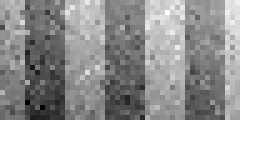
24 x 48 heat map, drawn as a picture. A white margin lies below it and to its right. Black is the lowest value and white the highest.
The field climbs toward the top right. The ninth with the lowest average is the bottom left. The top right is the ninth with the highest average. Stripes running up and down repeat 3 times from left to right.
